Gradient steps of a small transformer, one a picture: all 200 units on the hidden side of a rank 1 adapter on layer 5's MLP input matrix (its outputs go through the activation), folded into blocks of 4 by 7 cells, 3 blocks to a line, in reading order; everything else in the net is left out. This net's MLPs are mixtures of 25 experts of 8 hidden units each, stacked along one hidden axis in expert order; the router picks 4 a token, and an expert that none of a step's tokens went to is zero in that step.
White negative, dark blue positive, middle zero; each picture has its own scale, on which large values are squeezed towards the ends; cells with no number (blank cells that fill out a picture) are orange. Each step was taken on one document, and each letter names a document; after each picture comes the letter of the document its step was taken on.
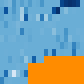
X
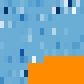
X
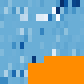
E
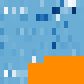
E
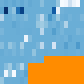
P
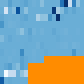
E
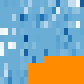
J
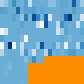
J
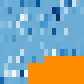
X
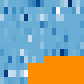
X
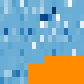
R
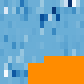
E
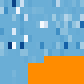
J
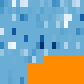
J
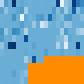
J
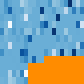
X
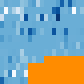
E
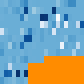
R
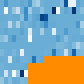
X
